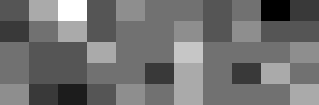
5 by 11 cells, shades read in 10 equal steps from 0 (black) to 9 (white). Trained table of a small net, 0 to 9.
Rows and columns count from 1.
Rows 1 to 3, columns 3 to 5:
9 3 5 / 6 3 4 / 3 6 4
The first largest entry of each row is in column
3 3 7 7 7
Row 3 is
4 3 3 6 4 4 7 4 4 4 5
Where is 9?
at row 1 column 3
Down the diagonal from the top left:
3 4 3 4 5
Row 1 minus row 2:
1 2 3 0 1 0 -1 0 -1 -3 -1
